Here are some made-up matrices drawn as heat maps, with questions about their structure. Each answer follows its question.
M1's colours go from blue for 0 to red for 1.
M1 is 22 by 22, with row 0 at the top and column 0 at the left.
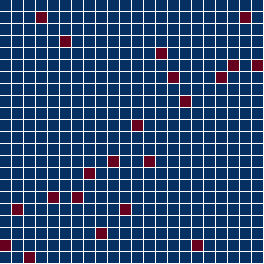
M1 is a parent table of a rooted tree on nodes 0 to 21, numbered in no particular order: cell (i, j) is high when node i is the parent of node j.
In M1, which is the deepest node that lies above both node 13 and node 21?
1
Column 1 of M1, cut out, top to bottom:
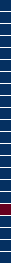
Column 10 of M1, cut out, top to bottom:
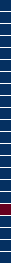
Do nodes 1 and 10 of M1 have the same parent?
yes
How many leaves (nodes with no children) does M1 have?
8
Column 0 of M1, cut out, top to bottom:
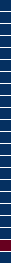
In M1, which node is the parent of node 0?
20
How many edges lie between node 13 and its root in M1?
5
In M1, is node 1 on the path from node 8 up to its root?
yes
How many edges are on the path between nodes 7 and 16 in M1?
3
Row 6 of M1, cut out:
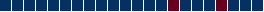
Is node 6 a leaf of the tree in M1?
no
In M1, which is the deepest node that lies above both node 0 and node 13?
20
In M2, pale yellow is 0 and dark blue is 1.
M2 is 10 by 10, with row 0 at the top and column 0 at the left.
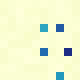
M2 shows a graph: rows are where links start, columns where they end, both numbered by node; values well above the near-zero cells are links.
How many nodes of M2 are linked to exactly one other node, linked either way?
2
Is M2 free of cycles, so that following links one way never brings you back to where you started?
yes
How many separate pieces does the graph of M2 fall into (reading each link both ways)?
5
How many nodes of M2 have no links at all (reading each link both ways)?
4
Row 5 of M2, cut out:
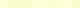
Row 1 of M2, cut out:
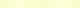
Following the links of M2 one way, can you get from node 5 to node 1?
no
